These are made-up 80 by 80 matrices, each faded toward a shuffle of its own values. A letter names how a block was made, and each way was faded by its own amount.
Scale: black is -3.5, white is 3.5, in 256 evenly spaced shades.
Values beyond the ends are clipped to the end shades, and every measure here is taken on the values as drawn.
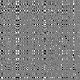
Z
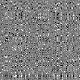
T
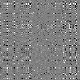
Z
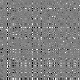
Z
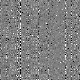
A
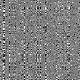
A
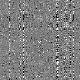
A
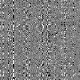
A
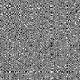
T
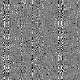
A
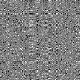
T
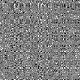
T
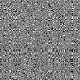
T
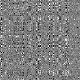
A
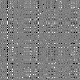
Z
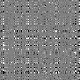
Z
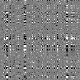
Z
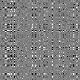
Z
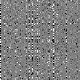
A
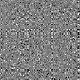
T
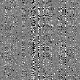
A
